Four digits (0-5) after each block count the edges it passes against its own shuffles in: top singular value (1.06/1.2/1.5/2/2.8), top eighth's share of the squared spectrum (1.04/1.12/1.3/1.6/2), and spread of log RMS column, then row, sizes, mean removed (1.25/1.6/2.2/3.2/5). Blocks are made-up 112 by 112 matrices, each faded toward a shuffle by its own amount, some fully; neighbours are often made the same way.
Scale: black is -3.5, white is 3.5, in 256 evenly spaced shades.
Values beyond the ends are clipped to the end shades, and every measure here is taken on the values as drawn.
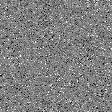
3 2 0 1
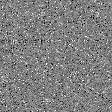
3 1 0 0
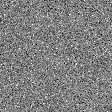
0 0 0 0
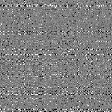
5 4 2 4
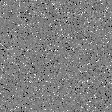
2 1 0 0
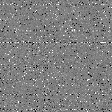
4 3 1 2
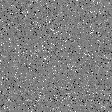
2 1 0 0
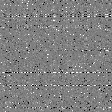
4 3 1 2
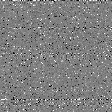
4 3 1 2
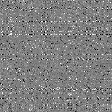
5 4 2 3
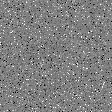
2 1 0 0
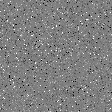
0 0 0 0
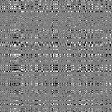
5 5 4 4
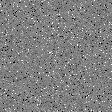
1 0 0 0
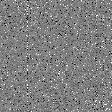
3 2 1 0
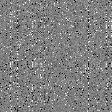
4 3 2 1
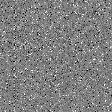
3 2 1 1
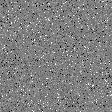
0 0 0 0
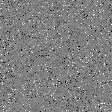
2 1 0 0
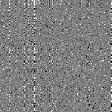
5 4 3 2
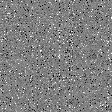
3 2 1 0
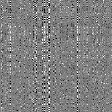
5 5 4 2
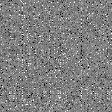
4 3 2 1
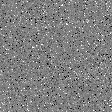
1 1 0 0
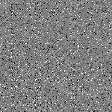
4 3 2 1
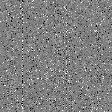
4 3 2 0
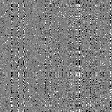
5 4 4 2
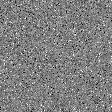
0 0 0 0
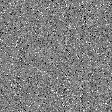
1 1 1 0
